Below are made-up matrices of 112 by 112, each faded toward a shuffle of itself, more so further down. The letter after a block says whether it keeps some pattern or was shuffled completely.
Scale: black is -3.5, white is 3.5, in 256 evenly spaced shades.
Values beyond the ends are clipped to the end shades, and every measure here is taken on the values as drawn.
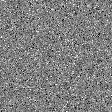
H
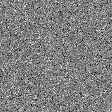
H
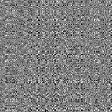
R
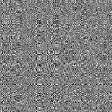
R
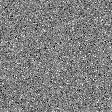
H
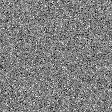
H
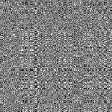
R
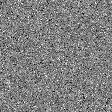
H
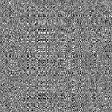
R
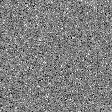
H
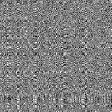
R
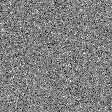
H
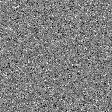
H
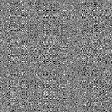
R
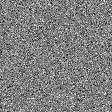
H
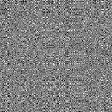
R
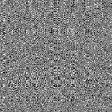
R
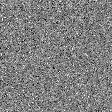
H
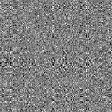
R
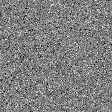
H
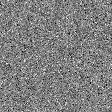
H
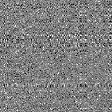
R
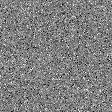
H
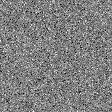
H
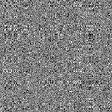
R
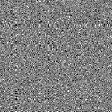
R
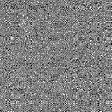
R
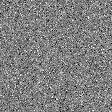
H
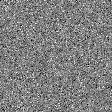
H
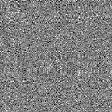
R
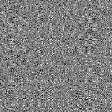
R
